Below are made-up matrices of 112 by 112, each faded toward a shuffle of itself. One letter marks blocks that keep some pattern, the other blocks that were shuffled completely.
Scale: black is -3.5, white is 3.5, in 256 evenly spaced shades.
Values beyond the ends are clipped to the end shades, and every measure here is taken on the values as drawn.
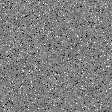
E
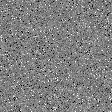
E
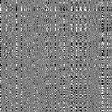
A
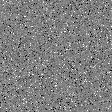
E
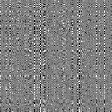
A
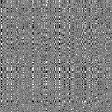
A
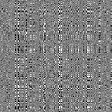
A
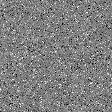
E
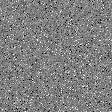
E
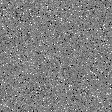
E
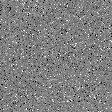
E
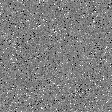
E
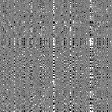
A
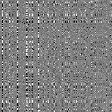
A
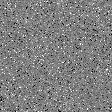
E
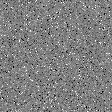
E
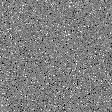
E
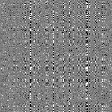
A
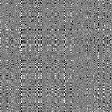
A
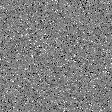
E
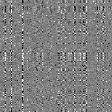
A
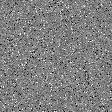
E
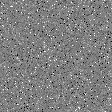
E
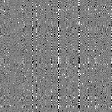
A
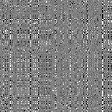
A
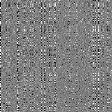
A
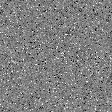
E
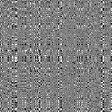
A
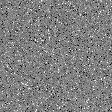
E
